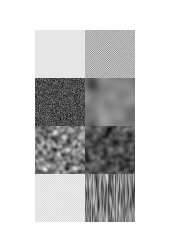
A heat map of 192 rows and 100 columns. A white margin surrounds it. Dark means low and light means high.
The table splits into 4 rows of 2 panels. Panel 1,1: very high, flat. Panel 1,2: high, checkered. Panel 2,1: low, fine-grained. Panel 2,2: middling, smooth. Panel 3,1: middling, blotchy, strong in contrast. Panel 3,2: low, blotchy. Panel 4,1: very high, checkered, faint in contrast. Panel 4,2: middling, streaked downward, strong in contrast.
